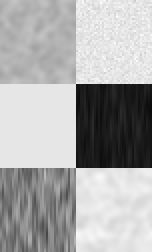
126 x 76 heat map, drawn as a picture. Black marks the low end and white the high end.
It is made of 3 by 2 panels. Panel 1,1: high, blotchy, faint in contrast. Panel 1,2: very high, fine-grained, faint in contrast. Panel 2,1: very high, flat. Panel 2,2: very low, streaked downward, faint in contrast. Panel 3,1: middling, streaked downward. Panel 3,2: very high, blotchy, faint in contrast.
